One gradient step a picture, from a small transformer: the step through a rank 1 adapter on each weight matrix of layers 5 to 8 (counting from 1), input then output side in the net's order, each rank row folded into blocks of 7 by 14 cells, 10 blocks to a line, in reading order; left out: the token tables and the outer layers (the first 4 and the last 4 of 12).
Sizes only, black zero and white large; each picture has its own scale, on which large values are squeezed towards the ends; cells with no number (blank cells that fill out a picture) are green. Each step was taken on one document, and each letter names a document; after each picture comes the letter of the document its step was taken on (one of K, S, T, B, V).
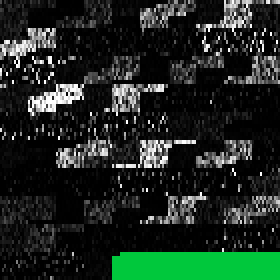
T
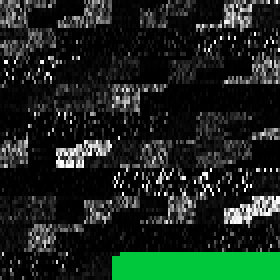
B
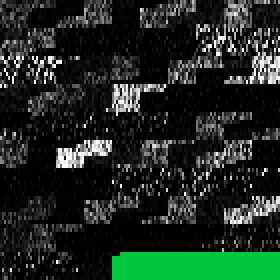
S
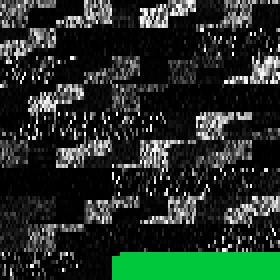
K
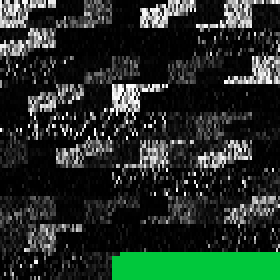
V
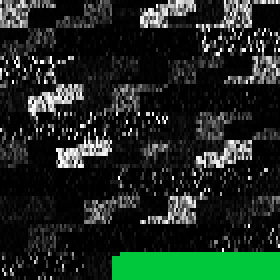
T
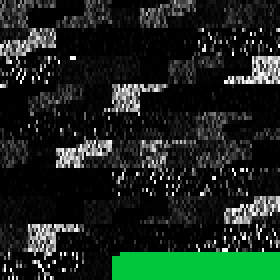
K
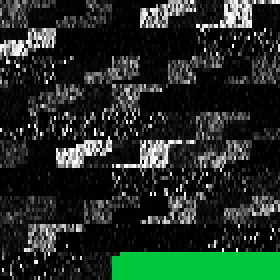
V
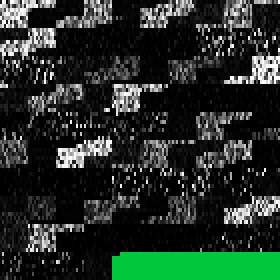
S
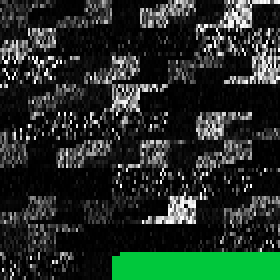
S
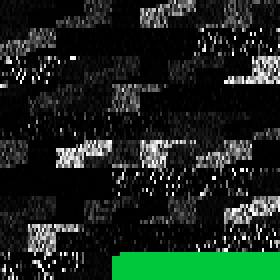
K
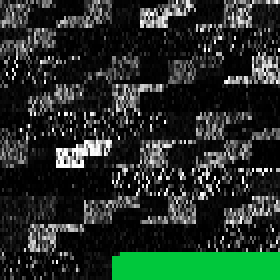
B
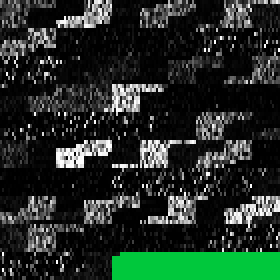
B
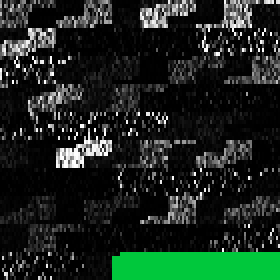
T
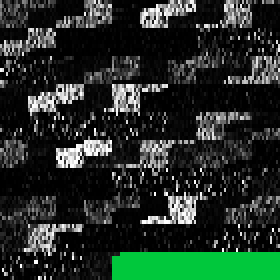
V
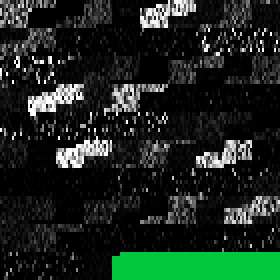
T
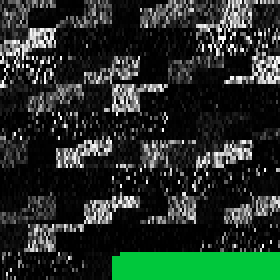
S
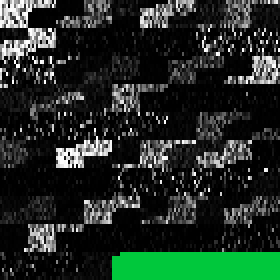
T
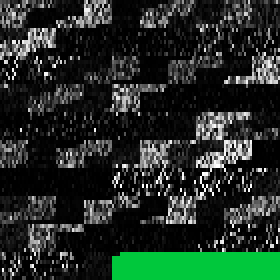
B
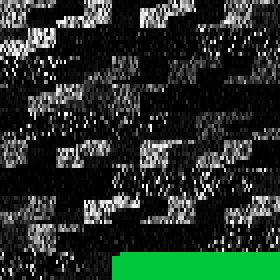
B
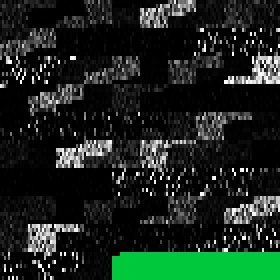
K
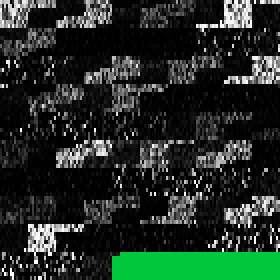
V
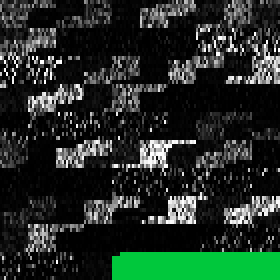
S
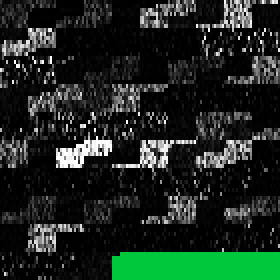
T
